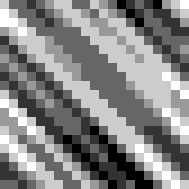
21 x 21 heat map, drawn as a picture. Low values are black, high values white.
The grain runs diagonally down to the right. On average the colour sits 50% of the way up the scale. No single row or column stands out from its neighbours. No overall slope runs across the table.
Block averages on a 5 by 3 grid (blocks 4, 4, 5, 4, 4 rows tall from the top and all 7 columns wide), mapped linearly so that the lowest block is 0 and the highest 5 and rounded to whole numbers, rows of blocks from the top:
3 4 1 / 3 3 3 / 2 3 5 / 4 1 3 / 3 0 3
